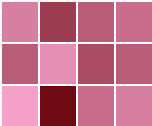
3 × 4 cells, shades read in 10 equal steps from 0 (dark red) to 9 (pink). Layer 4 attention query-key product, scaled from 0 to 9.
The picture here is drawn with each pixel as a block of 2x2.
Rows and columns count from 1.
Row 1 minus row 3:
-2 3 -1 -1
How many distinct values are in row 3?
4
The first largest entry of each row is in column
1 2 1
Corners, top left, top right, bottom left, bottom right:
7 6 9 7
